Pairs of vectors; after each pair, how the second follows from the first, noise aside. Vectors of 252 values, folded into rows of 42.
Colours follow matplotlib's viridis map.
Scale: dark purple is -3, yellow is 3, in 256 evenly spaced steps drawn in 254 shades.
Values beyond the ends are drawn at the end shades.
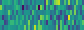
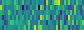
copied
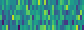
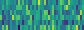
copied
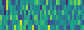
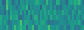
shrunk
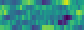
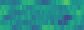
shrunk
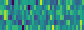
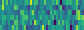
reversed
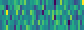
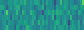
shrunk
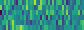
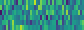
copied
